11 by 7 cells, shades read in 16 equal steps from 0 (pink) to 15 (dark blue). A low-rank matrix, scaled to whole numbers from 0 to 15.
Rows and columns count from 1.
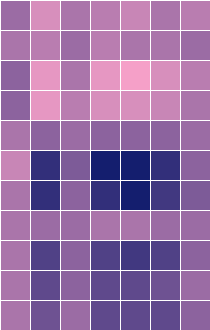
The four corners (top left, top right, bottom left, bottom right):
6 4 5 7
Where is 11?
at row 9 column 2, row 9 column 4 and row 9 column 6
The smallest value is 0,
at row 3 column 5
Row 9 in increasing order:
5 7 7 11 11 11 12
